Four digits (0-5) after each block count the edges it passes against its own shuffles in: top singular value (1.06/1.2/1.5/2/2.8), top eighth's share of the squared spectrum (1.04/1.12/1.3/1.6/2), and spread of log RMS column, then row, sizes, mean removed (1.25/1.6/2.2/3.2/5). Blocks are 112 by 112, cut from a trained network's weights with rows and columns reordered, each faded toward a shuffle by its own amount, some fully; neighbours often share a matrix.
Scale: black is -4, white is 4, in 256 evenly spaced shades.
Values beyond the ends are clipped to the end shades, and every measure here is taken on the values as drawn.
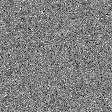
1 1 0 0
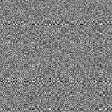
5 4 2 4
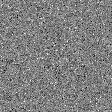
2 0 0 0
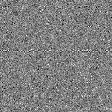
4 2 0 2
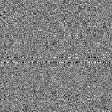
5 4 2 3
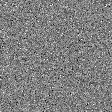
1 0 0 0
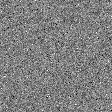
0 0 0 0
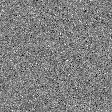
0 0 0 0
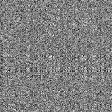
4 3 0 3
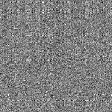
4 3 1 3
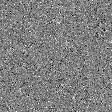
0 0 0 0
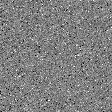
1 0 0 0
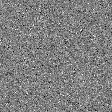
2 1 0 0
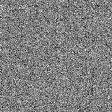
3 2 1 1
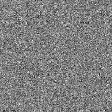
3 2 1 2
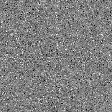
3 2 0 1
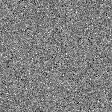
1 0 0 0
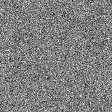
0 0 0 0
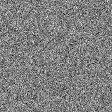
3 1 0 0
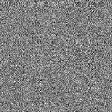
4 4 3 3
